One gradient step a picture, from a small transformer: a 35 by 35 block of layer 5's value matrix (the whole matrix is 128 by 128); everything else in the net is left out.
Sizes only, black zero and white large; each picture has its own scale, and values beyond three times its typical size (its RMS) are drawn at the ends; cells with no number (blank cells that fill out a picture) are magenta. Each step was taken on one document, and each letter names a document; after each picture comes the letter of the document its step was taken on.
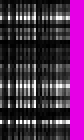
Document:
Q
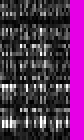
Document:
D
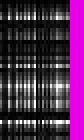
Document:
Q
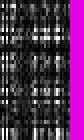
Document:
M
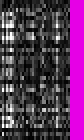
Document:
D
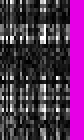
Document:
D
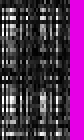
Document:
D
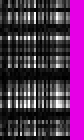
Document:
Q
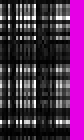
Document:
Q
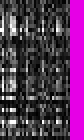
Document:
D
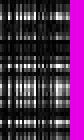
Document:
Q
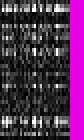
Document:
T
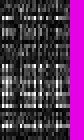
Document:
T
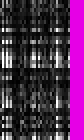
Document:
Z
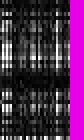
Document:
Z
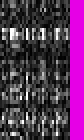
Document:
D
